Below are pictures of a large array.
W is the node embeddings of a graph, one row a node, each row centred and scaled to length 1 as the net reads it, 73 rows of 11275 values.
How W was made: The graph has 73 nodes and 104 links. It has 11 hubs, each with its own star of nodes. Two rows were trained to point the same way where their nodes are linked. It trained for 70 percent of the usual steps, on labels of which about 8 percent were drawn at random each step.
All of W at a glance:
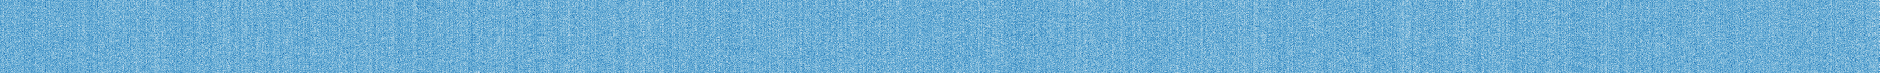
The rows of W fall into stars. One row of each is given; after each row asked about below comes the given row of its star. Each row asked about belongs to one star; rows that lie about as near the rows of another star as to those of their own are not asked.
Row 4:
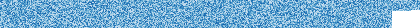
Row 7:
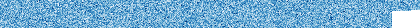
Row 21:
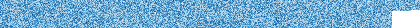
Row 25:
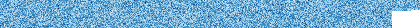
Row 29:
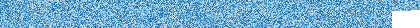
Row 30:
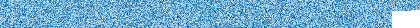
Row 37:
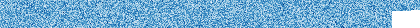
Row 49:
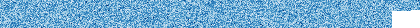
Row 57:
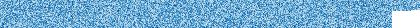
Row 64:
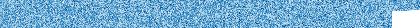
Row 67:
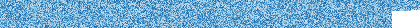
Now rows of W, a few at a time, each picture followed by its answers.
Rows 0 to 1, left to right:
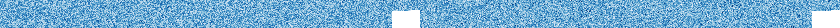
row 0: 25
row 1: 29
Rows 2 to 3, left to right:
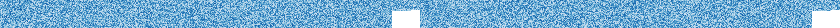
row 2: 57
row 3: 49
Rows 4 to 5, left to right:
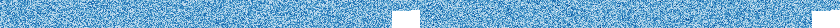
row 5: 67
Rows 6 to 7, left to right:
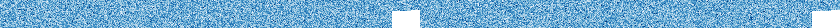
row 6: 64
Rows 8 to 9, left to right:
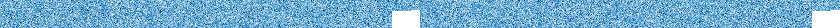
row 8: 37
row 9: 29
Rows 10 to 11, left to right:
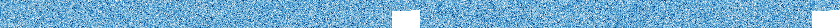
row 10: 7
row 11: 25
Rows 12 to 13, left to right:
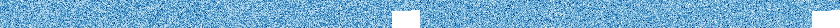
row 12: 29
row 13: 64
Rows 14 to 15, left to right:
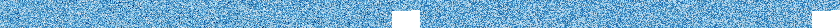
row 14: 7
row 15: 30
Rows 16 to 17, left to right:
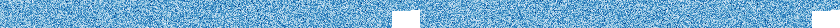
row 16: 49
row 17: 67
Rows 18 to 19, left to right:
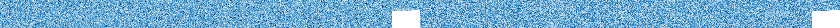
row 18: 57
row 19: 64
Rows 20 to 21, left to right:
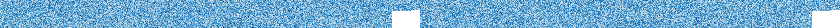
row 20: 37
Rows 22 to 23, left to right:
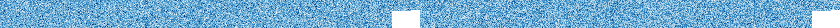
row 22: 30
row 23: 57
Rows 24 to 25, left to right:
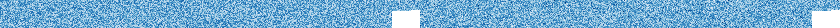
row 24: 7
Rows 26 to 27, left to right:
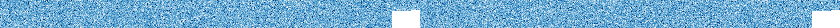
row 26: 57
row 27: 4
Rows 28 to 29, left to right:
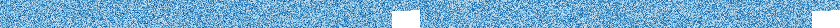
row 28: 30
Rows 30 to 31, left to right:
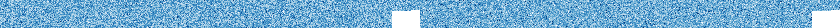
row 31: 7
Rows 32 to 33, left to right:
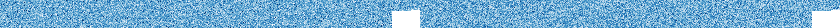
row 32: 67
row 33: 30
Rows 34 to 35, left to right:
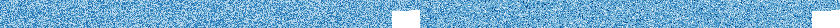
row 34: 25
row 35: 25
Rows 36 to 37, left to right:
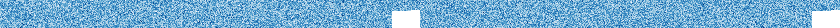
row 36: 67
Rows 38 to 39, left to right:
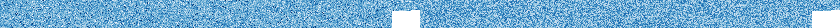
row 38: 49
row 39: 37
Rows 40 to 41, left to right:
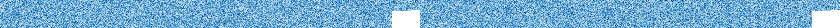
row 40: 64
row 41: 57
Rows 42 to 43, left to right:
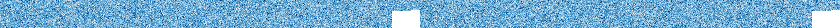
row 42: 37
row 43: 29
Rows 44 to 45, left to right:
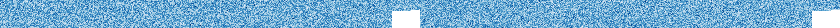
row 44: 49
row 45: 64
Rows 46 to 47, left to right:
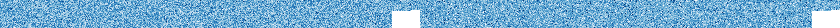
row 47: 67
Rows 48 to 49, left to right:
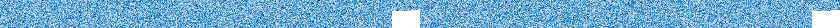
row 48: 67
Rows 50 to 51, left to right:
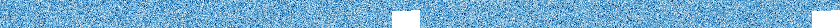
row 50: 30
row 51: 49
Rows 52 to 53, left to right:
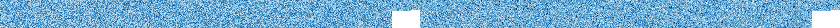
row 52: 4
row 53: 4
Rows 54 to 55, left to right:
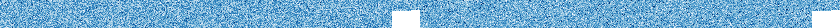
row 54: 4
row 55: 29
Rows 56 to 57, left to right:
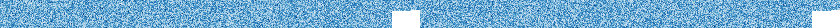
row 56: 49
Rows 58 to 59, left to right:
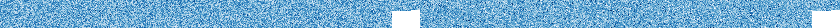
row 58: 30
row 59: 25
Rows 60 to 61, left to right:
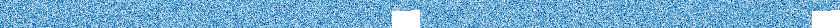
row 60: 25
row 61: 4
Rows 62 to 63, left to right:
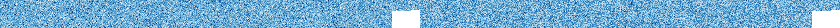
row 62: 49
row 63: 21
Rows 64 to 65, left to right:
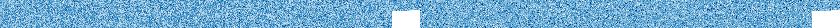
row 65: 67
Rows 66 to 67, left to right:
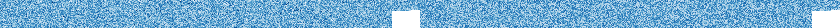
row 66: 25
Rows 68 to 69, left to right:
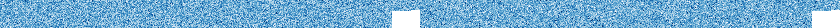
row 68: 4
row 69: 67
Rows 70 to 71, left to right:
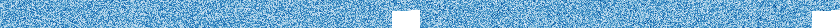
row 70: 64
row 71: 21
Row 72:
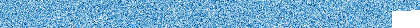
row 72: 49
